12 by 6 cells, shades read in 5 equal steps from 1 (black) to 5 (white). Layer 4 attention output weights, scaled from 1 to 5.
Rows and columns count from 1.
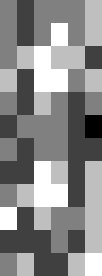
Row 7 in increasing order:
2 2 2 3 3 3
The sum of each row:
18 20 22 23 17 14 15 19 23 21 15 20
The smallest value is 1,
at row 6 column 6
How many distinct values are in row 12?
4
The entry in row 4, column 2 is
2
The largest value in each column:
5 4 5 5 4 5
